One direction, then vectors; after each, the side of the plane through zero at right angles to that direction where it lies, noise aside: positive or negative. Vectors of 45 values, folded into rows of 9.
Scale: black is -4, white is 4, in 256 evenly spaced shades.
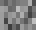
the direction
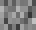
positive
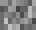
negative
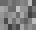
positive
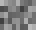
negative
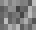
negative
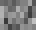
positive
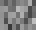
positive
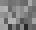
positive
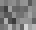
negative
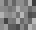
positive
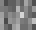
positive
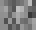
positive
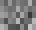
positive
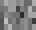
negative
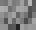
positive
